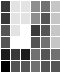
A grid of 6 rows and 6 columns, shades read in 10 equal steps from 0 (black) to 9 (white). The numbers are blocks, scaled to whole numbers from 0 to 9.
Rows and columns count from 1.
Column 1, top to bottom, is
2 2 3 3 1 0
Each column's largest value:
3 9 9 5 4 7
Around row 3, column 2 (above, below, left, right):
8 9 3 9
